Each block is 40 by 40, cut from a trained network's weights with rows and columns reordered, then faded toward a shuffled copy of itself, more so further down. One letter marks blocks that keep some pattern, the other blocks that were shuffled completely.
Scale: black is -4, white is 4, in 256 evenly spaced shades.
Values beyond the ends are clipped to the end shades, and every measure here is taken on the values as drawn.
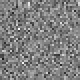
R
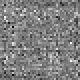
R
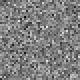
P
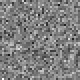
P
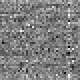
R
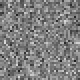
R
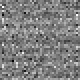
R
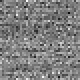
R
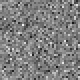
P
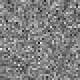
P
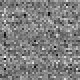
R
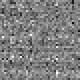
R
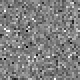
P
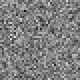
P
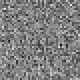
R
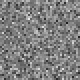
P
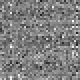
R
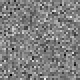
P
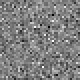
P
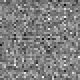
R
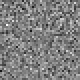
P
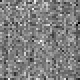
R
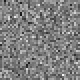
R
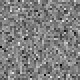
P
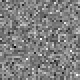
P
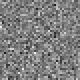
R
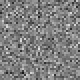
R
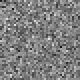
P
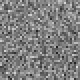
P
